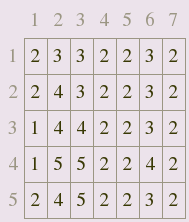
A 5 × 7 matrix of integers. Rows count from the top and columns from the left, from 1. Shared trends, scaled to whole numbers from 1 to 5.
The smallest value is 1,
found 2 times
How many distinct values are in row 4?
4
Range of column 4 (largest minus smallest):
0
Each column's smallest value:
1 3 3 2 2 3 2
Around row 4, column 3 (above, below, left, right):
4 5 5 2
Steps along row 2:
up down down same up down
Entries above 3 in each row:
0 1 2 3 2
